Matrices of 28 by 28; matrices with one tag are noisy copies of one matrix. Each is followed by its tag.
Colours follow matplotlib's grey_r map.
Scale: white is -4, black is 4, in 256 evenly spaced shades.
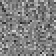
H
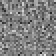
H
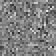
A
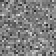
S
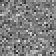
S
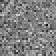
S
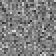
H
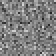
H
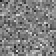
S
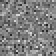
S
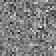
A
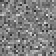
S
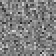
H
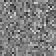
A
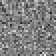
H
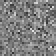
A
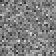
S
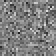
A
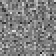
H
